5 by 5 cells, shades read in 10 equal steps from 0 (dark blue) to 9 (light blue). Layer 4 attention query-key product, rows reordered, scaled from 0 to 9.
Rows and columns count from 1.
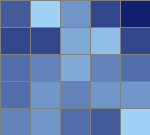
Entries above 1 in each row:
4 5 5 5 5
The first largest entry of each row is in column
2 4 3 2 5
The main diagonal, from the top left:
3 2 7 6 9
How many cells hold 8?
1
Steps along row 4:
up down up same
